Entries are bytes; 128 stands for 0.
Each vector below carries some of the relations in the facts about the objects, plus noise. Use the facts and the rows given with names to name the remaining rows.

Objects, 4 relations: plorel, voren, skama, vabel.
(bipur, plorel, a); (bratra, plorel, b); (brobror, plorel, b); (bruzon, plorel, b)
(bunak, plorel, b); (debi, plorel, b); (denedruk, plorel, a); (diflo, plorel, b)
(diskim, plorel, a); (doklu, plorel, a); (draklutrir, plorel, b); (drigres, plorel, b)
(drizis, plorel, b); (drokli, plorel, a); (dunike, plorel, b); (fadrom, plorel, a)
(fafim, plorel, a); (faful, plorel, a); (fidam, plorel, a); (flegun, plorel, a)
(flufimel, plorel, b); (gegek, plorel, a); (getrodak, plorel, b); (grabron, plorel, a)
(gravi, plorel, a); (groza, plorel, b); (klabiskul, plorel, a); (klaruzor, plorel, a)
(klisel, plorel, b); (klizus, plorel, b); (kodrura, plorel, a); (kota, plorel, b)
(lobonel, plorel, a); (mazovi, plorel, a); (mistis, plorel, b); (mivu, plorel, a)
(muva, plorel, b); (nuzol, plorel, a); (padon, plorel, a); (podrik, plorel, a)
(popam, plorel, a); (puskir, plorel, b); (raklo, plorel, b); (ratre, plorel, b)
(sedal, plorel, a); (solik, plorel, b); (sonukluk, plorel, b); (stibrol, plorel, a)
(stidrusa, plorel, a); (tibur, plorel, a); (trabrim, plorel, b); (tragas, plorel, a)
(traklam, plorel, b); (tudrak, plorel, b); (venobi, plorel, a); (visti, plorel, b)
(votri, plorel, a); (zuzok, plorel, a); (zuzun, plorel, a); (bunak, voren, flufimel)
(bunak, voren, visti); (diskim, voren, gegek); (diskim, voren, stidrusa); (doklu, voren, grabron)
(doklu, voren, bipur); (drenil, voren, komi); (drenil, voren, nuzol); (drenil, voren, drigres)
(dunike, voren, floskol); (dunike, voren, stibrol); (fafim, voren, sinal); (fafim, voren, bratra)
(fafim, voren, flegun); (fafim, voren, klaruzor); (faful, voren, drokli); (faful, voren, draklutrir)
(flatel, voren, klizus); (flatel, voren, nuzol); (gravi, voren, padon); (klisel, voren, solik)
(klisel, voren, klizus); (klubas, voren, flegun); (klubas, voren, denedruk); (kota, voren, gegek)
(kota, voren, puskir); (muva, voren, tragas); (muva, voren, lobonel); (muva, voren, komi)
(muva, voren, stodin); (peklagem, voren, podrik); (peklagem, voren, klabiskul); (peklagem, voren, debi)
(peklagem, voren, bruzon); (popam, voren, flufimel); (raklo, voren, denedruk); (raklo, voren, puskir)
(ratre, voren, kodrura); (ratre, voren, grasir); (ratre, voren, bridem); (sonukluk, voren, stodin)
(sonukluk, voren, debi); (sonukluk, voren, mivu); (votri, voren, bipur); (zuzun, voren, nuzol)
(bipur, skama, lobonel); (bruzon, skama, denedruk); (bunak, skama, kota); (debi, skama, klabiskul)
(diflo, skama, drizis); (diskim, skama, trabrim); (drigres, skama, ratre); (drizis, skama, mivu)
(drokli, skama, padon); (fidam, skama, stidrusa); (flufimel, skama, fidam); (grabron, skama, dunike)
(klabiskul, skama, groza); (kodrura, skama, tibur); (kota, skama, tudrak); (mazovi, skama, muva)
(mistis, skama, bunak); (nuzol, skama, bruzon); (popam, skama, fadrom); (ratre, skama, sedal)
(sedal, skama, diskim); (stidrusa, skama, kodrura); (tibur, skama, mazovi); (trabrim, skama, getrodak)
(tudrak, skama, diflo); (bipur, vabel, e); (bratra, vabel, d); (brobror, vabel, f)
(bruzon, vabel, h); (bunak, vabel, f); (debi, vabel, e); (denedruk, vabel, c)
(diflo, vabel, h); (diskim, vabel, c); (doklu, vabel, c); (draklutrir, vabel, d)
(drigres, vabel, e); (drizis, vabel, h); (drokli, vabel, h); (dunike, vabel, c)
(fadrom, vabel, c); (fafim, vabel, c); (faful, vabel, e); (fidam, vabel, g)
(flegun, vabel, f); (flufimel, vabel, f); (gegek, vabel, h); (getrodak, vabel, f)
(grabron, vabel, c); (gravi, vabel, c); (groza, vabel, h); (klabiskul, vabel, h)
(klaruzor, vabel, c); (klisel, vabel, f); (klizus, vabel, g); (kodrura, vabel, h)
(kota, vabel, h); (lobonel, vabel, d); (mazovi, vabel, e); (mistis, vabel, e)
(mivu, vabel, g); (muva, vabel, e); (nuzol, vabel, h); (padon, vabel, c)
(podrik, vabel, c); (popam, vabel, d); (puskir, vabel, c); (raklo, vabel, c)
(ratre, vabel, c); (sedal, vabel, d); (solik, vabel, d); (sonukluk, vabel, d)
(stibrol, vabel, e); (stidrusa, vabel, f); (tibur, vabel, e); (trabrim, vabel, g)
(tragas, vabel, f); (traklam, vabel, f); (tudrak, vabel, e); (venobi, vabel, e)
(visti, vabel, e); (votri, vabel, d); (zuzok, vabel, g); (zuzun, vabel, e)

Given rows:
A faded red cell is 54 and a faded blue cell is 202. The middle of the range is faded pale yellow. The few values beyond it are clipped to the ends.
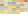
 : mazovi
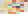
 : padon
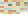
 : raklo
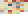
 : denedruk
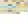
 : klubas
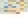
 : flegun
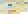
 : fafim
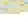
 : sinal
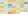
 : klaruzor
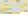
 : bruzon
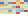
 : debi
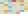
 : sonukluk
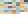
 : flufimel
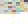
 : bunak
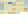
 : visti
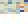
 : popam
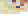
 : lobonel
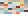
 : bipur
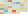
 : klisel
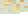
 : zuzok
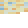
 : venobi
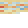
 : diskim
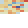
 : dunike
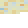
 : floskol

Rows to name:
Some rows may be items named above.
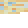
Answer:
tibur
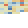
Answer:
votri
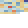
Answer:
bunak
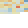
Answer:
fidam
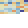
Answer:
popam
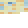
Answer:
visti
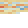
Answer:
diskim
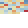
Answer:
grabron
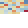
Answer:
grabron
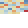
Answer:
grabron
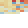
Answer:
mivu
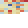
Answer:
denedruk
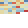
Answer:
debi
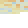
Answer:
zuzok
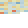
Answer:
flatel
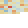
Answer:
stidrusa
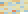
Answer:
drenil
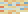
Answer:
puskir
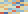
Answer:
nuzol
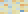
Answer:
sedal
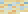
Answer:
gravi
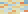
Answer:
ratre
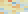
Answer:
klizus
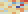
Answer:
getrodak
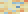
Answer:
drizis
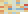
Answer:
kota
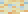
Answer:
podrik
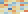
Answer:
doklu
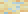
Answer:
diflo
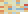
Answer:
kota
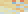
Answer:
trabrim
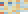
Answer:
zuzun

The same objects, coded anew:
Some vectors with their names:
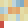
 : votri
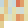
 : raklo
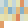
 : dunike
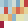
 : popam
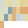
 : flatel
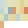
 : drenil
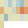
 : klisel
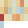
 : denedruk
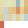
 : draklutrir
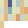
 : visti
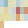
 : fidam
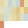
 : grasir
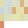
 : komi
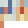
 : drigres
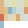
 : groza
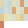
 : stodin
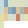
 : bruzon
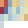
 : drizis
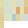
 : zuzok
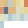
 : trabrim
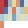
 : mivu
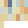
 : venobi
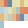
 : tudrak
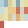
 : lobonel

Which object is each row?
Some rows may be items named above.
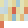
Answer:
sonukluk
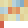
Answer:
votri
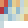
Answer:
drizis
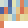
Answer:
debi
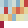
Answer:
popam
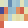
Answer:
bipur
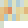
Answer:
flegun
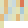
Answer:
fafim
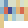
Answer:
nuzol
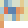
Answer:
drokli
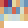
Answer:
muva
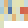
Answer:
zuzun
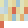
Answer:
sonukluk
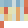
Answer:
bunak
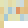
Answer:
klizus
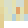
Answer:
zuzok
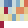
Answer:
flufimel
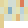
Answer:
klaruzor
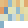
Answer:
diflo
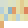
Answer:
drenil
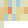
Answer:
flegun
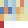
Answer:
grabron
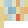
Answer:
gegek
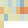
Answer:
klisel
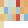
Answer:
diskim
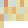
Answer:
klubas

